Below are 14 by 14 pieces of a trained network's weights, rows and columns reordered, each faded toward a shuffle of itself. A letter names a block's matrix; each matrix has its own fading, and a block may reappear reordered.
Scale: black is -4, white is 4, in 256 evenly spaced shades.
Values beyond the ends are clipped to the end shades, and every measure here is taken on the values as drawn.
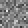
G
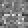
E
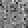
G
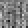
E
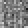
E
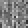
E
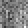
E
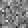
G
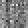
E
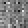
E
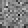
G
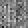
E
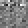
E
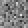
G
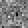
G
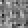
E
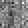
E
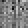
E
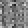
E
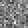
G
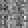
E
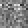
E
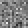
G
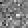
G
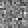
G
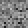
G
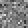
G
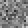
G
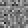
G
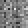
E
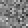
G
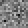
G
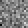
G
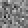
G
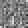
G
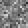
G
